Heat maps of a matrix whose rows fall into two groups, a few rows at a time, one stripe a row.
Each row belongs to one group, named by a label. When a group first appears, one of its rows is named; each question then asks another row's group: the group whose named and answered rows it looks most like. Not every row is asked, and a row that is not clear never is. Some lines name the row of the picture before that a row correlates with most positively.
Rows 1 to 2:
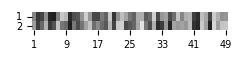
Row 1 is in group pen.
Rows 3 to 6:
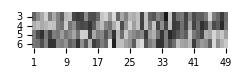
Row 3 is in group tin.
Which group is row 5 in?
pen
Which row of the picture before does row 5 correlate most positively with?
1
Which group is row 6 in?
pen
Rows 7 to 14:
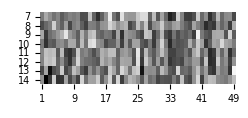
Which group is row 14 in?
pen
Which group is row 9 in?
pen
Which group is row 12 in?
tin
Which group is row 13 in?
tin
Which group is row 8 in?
tin
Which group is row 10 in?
pen
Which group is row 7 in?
tin
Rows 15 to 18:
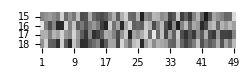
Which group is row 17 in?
tin
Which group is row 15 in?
tin
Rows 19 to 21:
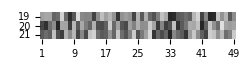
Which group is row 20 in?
pen
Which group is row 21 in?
pen
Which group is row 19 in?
tin
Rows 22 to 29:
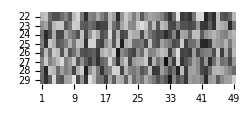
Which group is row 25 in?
pen
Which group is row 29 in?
pen
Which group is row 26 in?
tin
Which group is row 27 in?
tin
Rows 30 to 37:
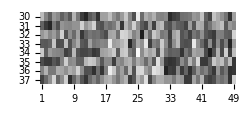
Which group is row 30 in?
tin
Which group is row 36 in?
tin
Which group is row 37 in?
tin
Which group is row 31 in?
pen
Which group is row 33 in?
tin
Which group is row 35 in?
pen
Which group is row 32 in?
tin
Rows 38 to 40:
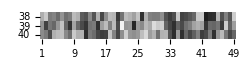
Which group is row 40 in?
tin
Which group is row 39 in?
tin
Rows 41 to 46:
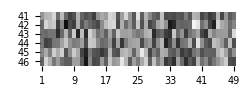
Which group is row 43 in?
pen
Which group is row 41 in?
tin
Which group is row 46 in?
tin
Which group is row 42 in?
tin
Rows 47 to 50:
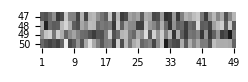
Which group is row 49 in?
tin
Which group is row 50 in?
pen
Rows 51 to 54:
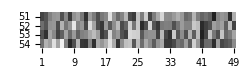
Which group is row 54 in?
tin
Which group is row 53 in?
pen
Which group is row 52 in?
pen
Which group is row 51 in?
tin
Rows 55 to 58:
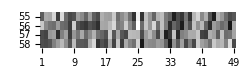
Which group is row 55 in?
tin
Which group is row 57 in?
pen
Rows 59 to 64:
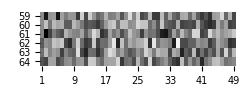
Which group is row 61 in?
pen
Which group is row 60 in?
tin
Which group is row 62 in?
tin
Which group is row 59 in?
pen
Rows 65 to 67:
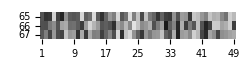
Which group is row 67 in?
pen
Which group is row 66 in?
pen
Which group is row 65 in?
pen
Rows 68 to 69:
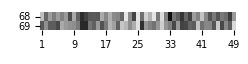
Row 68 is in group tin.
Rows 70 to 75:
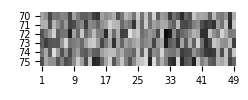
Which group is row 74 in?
tin
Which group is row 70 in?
tin
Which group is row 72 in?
pen
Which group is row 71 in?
tin
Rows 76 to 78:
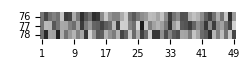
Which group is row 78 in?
pen
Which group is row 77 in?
tin
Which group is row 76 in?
tin
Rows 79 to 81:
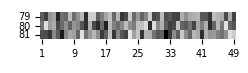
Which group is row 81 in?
pen
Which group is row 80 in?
tin
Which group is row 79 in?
pen
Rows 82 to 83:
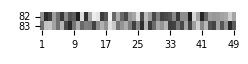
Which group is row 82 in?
pen
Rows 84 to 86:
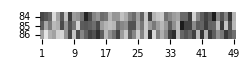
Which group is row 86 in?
tin
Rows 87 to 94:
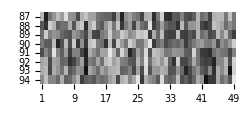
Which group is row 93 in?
tin
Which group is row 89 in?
tin
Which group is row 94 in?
tin
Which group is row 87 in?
pen
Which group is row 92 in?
tin
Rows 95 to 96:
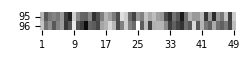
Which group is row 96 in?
tin
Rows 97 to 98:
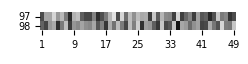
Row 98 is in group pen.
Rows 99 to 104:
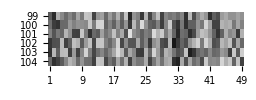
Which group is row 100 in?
pen
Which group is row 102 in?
pen
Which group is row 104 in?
pen
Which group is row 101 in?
tin
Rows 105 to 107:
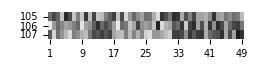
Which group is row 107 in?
tin
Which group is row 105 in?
pen
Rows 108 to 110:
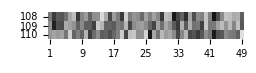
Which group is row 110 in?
tin
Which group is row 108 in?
pen
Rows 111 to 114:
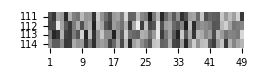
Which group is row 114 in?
pen
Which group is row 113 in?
pen
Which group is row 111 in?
pen
